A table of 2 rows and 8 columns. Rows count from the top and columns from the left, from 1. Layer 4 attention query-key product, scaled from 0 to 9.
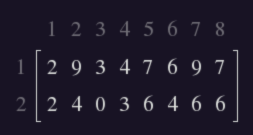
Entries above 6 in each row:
4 0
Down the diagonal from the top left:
2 4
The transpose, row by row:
2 2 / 9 4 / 3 0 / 4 3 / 7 6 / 6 4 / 9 6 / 7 6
